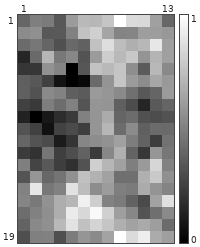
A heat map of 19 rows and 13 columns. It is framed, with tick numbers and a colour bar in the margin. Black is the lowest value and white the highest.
The bottom middle is the ninth with the highest average. Overall the values sit about 50% of the way up the scale. No regular stripes run through it. The values follow a bell shape. No row or column stands out.
